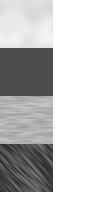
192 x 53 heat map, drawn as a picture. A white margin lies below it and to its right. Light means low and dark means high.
The table splits into 4 rows of 1 panel. Panel 1,1: very low, smooth, faint in contrast. Panel 2,1: high, flat. Panel 3,1: low, streaked across, faint in contrast. Panel 4,1: high, slanting down to the right.
